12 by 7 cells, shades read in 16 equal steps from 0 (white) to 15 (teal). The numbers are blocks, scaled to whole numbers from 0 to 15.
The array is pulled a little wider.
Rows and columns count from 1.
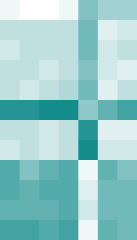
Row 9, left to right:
11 8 10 11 1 10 8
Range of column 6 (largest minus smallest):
8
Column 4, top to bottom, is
1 4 4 4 5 15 4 4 11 11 11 12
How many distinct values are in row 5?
5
